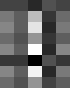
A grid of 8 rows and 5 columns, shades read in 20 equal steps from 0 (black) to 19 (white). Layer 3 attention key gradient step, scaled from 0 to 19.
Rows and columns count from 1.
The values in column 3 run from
0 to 19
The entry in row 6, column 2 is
4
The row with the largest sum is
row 5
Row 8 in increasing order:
5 6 7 8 11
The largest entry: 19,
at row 5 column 3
